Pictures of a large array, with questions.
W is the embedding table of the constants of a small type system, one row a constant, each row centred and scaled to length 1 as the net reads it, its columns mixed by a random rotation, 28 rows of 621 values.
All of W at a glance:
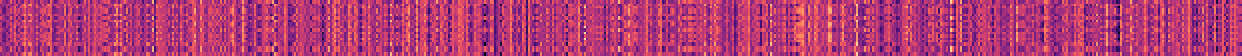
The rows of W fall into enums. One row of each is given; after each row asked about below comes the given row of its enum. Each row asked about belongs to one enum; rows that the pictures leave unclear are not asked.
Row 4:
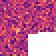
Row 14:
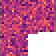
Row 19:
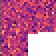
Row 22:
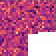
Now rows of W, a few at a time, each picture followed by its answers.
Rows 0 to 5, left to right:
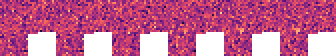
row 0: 14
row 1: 14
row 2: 22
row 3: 19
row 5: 4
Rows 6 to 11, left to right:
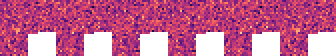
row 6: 4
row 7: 22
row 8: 14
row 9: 14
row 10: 22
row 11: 4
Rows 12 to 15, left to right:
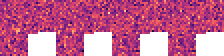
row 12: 4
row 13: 19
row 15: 14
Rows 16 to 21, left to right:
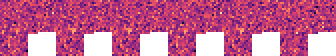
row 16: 19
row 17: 4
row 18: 4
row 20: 4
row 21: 22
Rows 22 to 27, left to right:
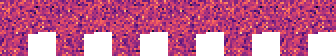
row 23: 14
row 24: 14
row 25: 14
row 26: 22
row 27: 22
